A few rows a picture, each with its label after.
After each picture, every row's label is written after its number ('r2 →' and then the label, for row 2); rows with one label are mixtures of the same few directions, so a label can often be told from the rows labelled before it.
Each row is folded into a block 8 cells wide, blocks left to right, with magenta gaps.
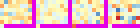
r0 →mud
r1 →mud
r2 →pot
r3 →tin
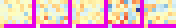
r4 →pot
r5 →tin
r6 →mud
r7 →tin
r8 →pot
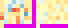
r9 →mud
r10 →mud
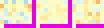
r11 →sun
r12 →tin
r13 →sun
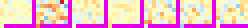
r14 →mud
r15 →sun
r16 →mud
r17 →sun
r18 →mud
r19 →sun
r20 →mud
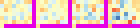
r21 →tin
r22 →tin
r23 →tin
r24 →tin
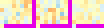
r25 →mud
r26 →mud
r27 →tin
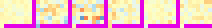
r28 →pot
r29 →pot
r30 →tin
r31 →sun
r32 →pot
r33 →mud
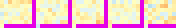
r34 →mud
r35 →sun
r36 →pot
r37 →sun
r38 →pot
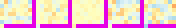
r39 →mud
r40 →tin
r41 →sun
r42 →mud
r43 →sun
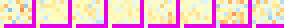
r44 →tin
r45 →sun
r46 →pot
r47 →tin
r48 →pot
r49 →mud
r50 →sun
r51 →mud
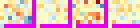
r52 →pot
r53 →tin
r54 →sun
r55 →pot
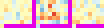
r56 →tin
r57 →tin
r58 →mud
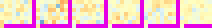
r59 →sun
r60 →mud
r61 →pot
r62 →tin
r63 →mud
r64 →mud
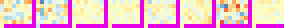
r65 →tin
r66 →sun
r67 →mud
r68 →sun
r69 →sun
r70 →pot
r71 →pot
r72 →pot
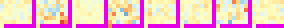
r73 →tin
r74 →pot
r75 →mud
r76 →sun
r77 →sun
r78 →mud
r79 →tin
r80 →mud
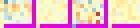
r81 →sun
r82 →pot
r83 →pot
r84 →sun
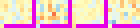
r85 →tin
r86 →tin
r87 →pot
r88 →mud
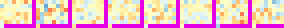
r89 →sun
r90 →mud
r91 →tin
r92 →tin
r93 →tin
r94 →sun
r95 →pot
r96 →mud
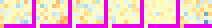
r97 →pot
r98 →pot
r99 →sun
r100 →mud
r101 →mud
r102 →pot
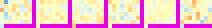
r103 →sun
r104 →sun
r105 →pot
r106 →tin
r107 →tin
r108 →tin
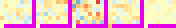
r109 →pot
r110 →mud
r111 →sun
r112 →sun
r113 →sun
